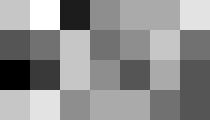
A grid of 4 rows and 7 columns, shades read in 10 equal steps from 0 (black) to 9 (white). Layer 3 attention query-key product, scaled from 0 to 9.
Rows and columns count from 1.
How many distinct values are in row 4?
6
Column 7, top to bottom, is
8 4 3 3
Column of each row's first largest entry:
2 3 3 2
